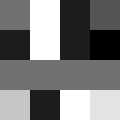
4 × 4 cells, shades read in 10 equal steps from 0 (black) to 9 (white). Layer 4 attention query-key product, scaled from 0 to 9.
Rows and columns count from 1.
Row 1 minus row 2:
3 0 0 3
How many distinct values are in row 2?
3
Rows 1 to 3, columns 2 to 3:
9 1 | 9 1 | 4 4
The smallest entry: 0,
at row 2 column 4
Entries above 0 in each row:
4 3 4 4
